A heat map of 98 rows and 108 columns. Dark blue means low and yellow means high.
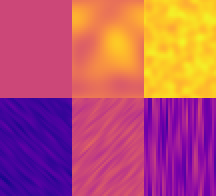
The table splits into 2 rows of 3 panels. Panel 1,1: middling, flat. Panel 1,2: high, smooth. Panel 1,3: very high, blotchy, faint in contrast. Panel 2,1: very low, slanting down to the right, faint in contrast. Panel 2,2: middling, slanting up to the right, faint in contrast. Panel 2,3: low, streaked downward.
